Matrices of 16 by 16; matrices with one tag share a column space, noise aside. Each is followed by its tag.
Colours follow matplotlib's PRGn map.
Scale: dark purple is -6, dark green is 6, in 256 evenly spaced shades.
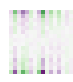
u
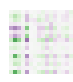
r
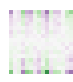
u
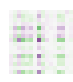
r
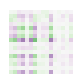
r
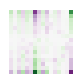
u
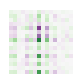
r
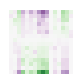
u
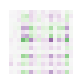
r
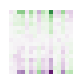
u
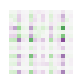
r
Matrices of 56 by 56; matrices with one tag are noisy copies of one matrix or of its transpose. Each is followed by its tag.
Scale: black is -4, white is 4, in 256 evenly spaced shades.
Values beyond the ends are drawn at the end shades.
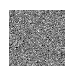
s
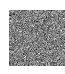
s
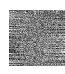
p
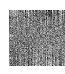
p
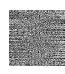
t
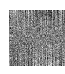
p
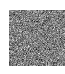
s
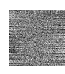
p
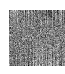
p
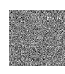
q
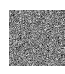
s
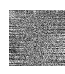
p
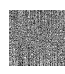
t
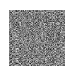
q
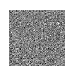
q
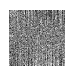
p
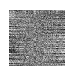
p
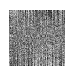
p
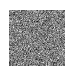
s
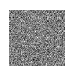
q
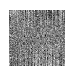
p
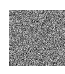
s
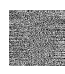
t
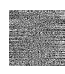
t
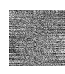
p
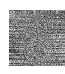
p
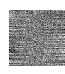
p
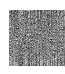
t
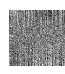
p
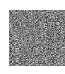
q
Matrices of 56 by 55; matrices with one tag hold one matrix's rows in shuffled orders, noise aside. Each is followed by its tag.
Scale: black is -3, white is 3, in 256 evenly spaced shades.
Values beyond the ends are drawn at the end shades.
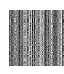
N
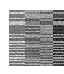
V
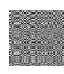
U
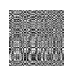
U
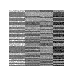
V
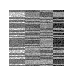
V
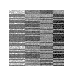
V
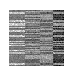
V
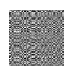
U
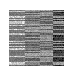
V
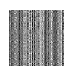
N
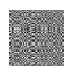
U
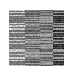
V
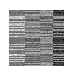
V
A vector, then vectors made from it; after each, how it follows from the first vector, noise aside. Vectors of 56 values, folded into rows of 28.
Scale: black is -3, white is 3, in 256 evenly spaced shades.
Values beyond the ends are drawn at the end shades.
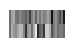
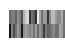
reversed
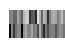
reversed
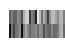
reversed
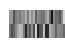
sign-scrambled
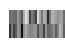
reversed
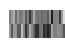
sign-scrambled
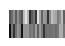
reversed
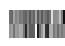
sign-scrambled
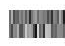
sign-scrambled
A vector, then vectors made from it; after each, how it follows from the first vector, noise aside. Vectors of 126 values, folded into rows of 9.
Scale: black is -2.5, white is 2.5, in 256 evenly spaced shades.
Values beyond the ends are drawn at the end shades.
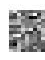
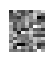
reversed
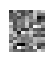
reversed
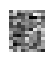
sign-scrambled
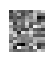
reversed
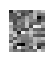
reversed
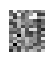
sign-scrambled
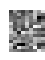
reversed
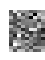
sign-scrambled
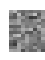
shrunk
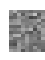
shrunk
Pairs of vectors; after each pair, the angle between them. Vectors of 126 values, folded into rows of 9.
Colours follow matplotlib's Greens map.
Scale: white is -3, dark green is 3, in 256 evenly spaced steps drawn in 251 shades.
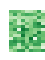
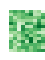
partly aligned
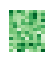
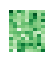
nearly parallel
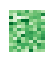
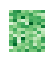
partly opposed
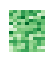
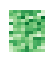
nearly parallel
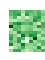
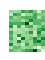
orthogonal
